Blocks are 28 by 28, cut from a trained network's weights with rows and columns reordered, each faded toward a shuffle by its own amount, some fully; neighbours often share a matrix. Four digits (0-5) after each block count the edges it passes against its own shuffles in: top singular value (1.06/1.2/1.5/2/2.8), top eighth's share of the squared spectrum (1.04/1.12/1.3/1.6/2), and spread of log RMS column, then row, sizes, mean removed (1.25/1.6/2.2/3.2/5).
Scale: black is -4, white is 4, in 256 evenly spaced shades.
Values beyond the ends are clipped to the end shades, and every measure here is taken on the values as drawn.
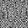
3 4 2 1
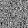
3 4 1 1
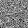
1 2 0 0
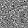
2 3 0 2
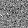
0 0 0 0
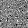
1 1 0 0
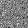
2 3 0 1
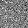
2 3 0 1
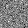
0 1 0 0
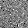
0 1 0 0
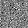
2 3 0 0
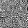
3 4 2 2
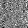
2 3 1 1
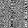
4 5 2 2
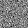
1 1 0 0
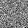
1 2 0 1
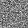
0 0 0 0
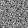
0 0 0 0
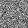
0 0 0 0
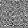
3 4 0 2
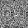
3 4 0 1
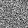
1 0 0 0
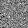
0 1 0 0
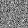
2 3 0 1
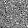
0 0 0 0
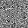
2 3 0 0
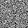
1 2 0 0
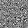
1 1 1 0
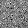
1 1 0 0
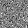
0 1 0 0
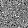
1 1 0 0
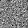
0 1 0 0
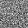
2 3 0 1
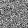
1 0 0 0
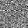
3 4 0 2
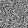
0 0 0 0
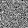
0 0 0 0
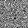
0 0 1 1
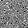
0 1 0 0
